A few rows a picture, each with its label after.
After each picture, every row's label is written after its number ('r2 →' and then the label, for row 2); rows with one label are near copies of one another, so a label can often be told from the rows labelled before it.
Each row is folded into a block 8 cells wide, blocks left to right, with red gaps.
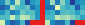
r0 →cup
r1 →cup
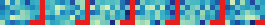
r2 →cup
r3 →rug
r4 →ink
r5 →ink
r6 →ink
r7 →cup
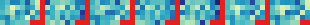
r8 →rug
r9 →ink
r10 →rug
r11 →ink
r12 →ink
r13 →rug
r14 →rug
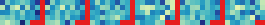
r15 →ink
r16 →ink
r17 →cup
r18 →rug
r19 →ink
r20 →rug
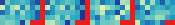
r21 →ink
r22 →ink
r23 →rug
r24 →cup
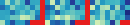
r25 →cup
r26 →cup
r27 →ink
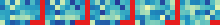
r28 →cup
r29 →cup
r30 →cup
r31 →rug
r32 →rug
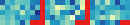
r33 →ink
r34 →rug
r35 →cup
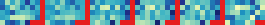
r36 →cup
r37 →cup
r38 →ink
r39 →ink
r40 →ink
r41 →rug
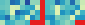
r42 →rug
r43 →rug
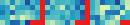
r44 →cup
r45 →ink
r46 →rug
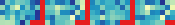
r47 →ink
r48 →rug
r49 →cup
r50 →rug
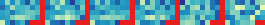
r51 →cup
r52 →cup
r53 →cup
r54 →cup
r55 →ink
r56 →rug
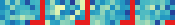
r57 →cup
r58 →rug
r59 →ink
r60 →ink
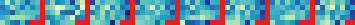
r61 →cup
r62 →rug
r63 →ink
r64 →ink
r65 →cup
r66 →ink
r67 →cup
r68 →ink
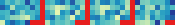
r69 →cup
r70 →rug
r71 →rug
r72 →ink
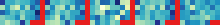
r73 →ink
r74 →ink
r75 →rug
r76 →ink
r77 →cup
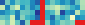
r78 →ink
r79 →rug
